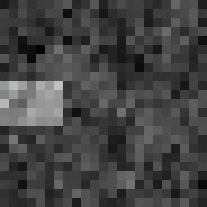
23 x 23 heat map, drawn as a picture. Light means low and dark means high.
Grain: blotchy. Ninth with the lowest average: middle left. Histogram: skewed, a long tail of low values. Roughest part: middle left. Odd patch: lower, in the middle left.
